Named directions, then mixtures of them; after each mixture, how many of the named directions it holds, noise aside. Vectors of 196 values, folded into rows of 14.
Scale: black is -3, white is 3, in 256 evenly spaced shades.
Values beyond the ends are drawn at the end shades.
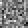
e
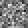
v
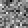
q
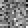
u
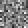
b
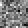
two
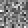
two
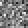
three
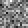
one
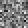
one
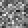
two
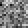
three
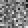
two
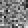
three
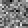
one
